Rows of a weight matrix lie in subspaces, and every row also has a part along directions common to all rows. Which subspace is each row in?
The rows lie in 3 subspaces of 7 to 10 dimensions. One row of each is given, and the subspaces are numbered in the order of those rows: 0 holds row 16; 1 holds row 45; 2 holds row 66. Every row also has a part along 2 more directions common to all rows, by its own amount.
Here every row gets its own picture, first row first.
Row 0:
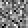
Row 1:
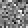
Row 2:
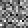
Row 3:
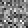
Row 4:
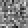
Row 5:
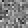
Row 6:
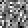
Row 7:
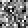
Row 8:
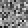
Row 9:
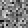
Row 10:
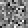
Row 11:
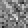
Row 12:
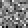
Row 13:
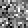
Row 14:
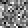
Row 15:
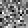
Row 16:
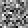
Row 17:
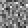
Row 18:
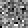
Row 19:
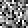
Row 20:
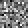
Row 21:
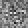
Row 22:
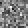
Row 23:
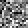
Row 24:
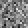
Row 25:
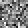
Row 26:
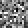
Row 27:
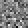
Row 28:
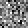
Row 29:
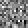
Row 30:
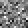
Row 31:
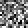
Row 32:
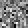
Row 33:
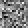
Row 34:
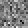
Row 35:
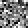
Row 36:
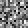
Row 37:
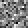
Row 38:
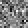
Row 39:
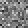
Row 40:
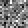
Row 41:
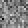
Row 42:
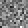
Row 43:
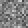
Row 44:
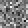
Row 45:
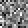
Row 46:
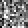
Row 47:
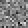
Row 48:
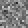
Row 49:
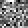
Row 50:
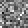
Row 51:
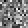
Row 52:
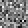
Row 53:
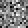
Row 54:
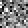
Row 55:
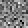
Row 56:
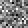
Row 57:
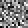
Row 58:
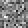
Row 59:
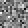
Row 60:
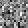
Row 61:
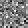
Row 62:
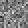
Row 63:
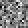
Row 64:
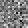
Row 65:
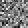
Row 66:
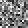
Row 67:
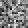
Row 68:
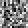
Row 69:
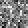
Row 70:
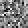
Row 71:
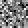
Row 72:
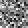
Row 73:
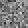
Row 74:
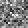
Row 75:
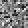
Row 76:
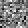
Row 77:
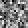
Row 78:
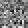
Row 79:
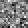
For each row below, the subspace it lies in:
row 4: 0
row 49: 1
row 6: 1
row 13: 1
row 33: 2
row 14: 2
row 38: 2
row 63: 2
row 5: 2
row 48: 2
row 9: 2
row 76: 1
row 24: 1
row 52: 2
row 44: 2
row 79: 2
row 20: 0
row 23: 2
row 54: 1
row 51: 1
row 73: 2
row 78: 1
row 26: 2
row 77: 1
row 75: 0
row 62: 0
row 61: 2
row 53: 2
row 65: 1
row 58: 2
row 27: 0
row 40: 2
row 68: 0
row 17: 2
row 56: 2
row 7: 1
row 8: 2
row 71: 0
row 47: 2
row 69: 1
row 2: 0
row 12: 1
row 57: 2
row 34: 0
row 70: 0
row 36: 0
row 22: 1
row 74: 0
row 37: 1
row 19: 1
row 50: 1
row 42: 1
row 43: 1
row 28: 1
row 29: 1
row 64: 0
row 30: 2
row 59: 0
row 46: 0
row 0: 1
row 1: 1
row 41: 0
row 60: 0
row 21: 1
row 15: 1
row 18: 1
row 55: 0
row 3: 0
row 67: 1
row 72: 2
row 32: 2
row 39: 0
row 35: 1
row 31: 1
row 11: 1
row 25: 2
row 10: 1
